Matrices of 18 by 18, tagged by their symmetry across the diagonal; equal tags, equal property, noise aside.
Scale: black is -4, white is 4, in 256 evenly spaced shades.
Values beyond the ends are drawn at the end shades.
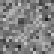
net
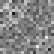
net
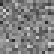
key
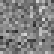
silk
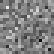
net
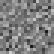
net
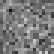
net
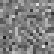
silk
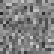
key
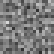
key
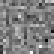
silk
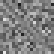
silk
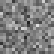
silk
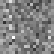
key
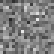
key
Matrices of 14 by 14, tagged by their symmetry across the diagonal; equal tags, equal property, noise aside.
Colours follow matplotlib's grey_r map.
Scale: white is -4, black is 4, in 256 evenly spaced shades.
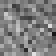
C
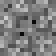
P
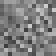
C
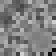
P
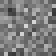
P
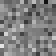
C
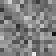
C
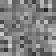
C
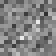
P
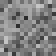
P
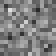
P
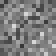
P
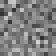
C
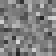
C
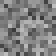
P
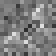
P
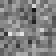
C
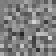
C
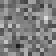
C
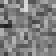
C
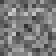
P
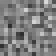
C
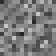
P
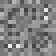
P
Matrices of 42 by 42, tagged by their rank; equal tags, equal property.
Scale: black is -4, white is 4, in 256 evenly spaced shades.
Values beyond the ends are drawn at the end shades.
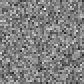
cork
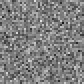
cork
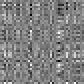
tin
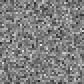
cork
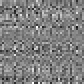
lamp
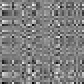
tin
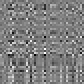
tin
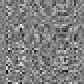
lamp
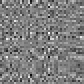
lamp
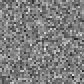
cork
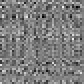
lamp
